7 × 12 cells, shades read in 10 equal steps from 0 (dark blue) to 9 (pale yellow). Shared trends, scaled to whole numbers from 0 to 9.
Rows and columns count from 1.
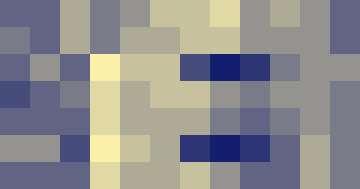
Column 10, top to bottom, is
6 5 4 5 4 3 3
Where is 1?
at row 3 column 9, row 6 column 7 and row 6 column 9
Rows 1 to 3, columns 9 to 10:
5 6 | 5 5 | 1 4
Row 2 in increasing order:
3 3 4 4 5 5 5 6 6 6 7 7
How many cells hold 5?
16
